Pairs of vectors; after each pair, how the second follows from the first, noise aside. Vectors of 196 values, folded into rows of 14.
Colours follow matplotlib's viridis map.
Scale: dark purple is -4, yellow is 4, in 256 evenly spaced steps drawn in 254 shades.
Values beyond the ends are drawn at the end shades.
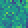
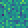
shuffled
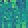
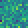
shuffled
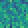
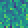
copied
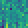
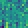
copied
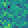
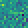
shuffled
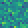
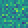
shuffled
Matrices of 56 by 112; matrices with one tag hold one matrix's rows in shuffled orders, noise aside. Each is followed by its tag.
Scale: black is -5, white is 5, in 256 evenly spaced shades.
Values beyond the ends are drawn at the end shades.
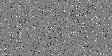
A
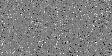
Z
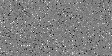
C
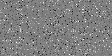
A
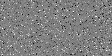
Z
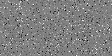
A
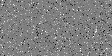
Z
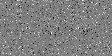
A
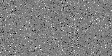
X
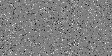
X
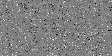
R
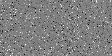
X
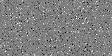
A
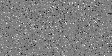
R
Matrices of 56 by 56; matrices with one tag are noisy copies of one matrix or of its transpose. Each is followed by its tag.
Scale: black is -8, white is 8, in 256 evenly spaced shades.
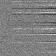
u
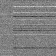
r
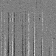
u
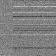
r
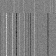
r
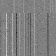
r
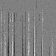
u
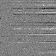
u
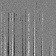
u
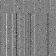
r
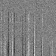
u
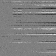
u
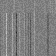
r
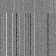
r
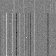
r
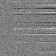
u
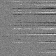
u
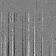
u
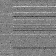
r
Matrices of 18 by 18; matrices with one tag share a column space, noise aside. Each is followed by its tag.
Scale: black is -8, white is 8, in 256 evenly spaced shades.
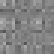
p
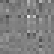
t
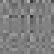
t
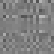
t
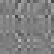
t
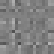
p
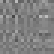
t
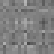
p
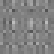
p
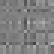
p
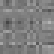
p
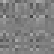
t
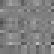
p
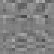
t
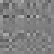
t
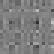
p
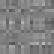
p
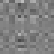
t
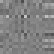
t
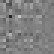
t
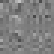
t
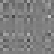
t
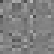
t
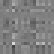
p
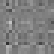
p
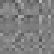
t
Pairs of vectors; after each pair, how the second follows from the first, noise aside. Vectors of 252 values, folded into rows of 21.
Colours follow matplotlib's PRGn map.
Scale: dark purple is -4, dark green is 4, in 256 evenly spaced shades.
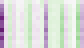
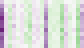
copied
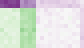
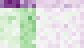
copied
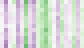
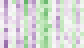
copied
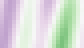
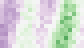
copied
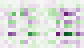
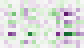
copied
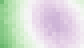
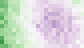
copied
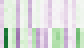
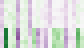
copied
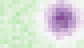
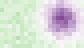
copied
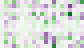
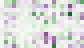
copied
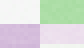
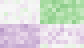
copied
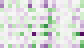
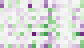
copied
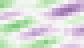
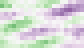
copied
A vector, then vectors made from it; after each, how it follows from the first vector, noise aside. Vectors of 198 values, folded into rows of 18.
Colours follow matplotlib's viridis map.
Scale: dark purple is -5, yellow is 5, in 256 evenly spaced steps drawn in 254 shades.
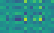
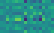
negated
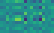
negated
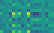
reversed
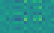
shrunk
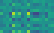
reversed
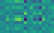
negated
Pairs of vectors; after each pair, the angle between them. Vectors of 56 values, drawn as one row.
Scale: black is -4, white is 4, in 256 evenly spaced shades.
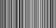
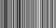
partly aligned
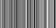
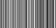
nearly opposite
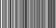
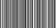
partly aligned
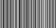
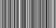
partly opposed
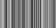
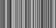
nearly opposite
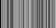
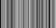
nearly parallel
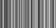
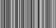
partly aligned
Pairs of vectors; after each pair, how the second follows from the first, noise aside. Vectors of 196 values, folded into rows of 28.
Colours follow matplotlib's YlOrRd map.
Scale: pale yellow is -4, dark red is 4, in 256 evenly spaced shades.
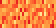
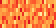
copied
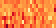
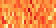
sign-scrambled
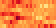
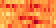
wrapped around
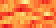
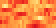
wrapped around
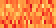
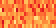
wrapped around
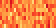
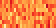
copied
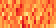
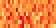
sign-scrambled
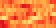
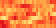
copied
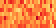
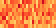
wrapped around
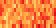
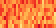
sign-scrambled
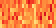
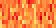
copied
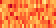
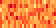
copied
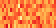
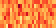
sign-scrambled
